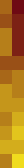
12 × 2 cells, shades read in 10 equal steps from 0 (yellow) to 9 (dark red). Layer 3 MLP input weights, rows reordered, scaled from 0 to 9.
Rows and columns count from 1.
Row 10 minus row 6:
-2 -3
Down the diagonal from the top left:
5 8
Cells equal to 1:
1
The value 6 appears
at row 2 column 1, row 5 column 1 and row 5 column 2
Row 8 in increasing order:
3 3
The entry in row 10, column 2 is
1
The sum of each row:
14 14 12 12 12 9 7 6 6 4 4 4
